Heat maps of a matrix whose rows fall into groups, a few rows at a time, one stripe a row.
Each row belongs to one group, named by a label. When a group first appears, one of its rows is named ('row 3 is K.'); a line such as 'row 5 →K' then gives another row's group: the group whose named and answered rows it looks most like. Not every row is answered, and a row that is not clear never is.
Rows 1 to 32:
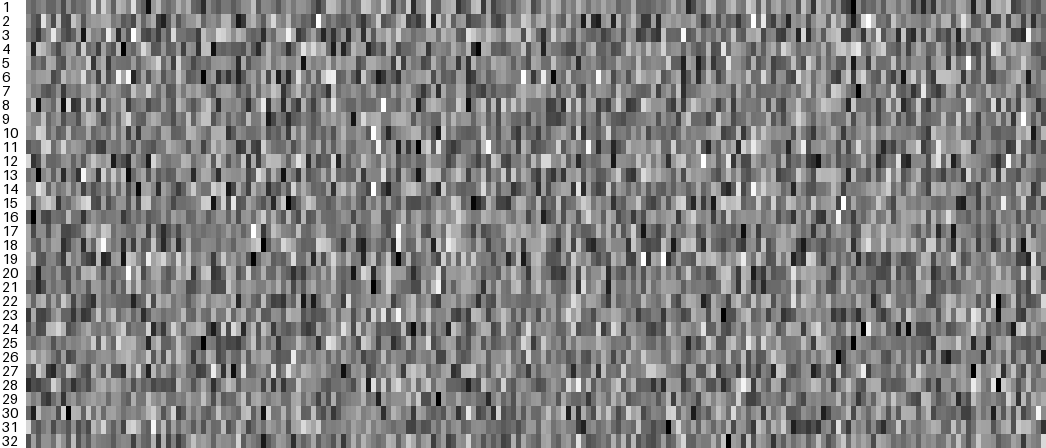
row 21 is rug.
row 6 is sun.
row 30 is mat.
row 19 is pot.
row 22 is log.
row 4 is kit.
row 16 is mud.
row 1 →sun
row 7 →pot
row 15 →kit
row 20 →rug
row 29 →pot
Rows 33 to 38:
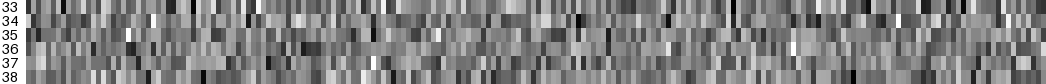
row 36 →log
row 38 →sun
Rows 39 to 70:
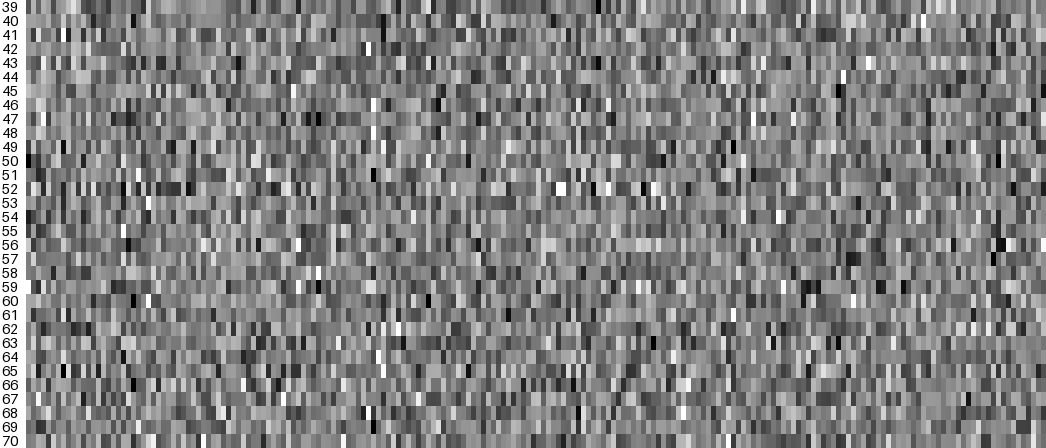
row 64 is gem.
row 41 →mat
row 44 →kit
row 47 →log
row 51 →rug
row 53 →pot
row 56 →log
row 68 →kit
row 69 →rug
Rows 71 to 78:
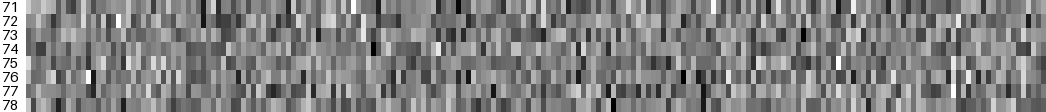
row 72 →sun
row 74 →rug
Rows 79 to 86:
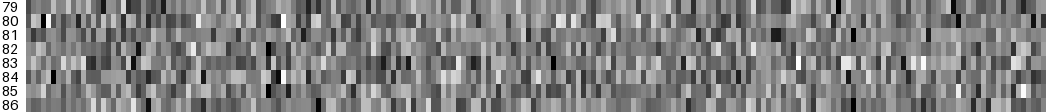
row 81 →mud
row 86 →sun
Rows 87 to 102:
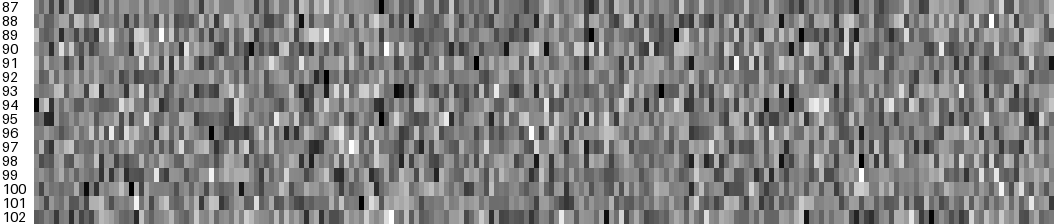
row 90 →gem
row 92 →log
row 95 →rug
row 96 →sun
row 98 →mud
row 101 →rug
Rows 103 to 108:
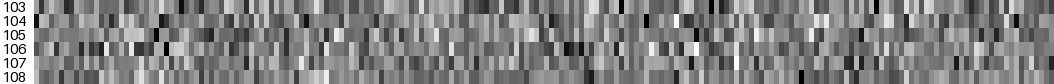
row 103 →kit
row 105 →sun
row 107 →mud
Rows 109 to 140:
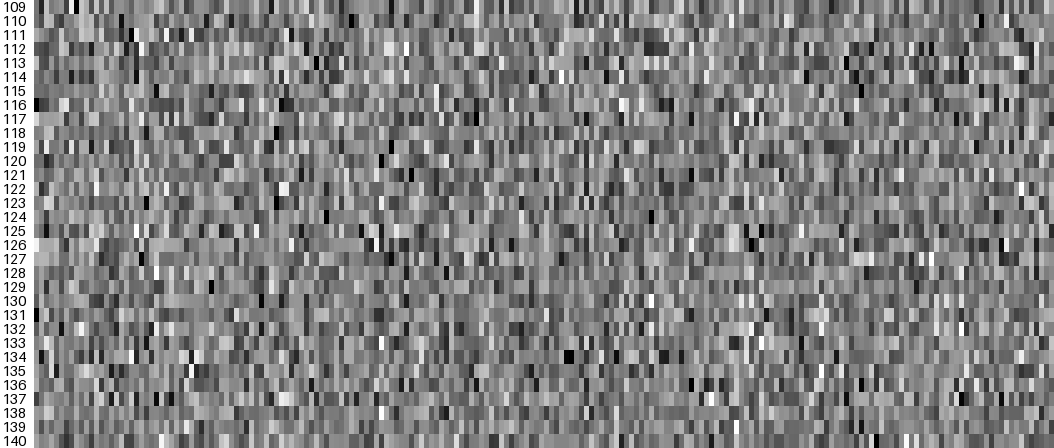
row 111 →gem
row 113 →log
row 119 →mat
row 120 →rug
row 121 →mud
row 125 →rug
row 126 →kit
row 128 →pot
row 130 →pot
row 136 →mud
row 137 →log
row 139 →mud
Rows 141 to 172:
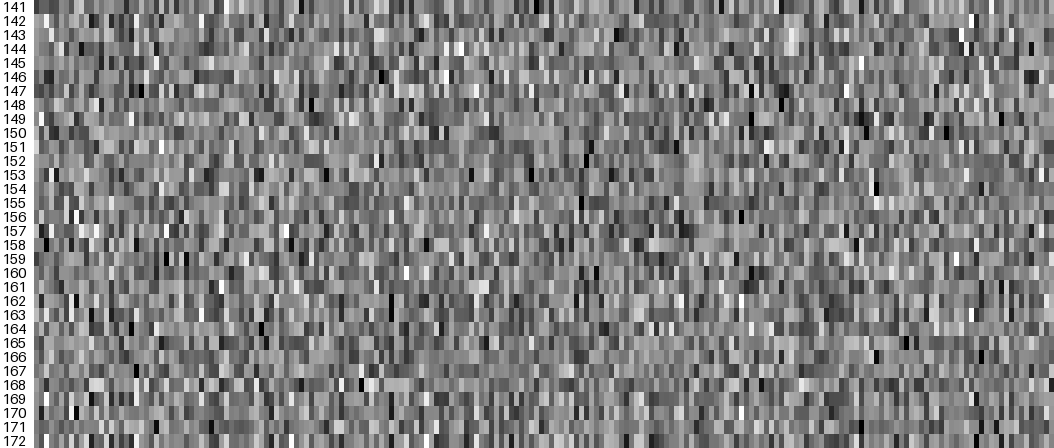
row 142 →mat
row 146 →rug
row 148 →mud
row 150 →pot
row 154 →kit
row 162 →mat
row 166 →kit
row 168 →rug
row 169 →mat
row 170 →mat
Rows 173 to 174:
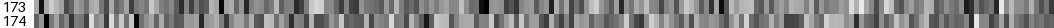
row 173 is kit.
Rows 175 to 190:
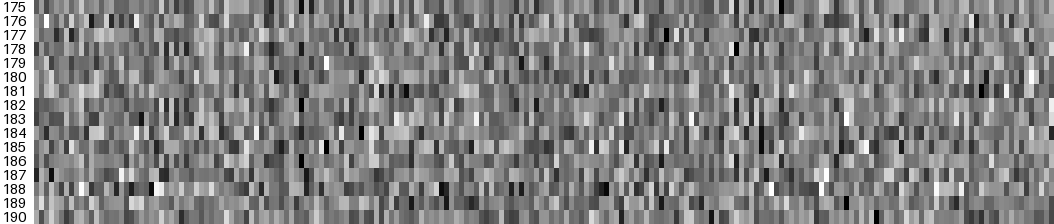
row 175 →mud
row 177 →pot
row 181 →kit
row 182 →mud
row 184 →rug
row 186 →mud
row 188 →pot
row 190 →kit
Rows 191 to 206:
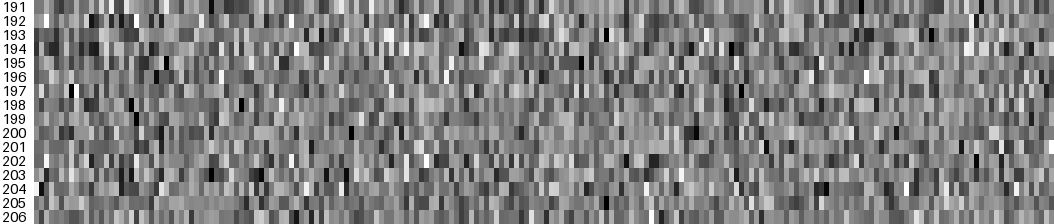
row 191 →sun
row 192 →mat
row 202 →mat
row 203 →gem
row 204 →log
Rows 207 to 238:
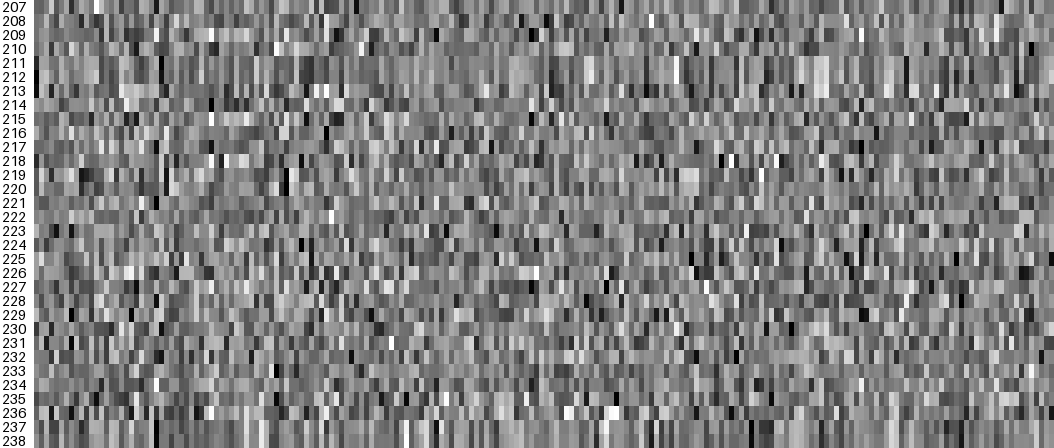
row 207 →log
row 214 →sun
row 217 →sun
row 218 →mud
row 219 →gem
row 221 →sun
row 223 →pot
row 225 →mud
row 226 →sun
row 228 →log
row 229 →pot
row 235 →rug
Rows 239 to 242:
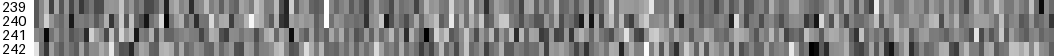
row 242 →log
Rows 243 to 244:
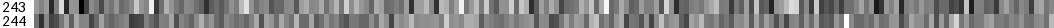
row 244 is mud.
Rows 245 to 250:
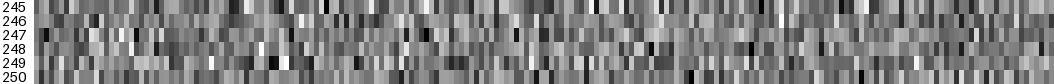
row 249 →gem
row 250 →mud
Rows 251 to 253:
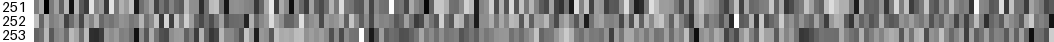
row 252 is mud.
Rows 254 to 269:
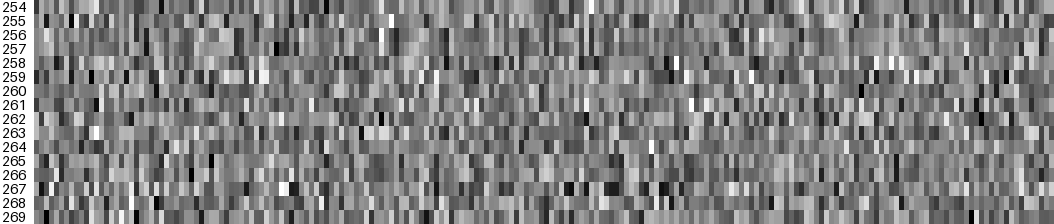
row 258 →pot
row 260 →sun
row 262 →kit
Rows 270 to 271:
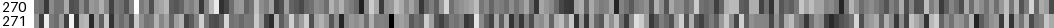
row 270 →rug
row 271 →mat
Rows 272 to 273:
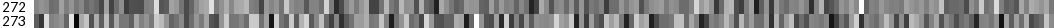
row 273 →mat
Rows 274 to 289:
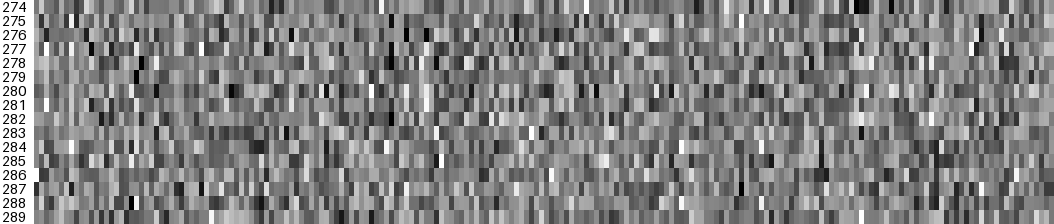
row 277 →mat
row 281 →mat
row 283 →sun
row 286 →log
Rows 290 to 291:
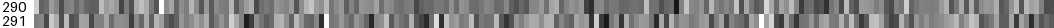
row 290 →log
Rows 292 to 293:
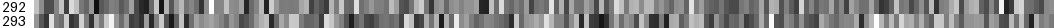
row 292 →log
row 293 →pot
